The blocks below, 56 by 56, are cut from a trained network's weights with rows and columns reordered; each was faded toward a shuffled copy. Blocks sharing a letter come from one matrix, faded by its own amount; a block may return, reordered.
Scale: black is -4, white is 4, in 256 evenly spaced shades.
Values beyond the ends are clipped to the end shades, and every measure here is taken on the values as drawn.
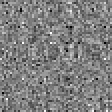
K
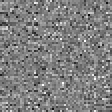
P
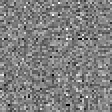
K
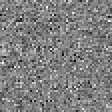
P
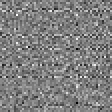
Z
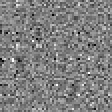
K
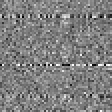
Z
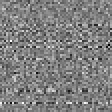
Z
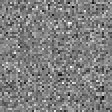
P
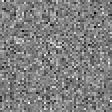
P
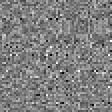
K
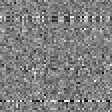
Z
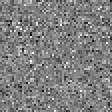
P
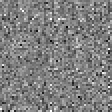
P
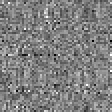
K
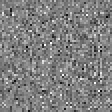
P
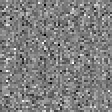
P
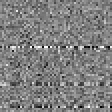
Z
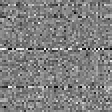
Z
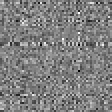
Z
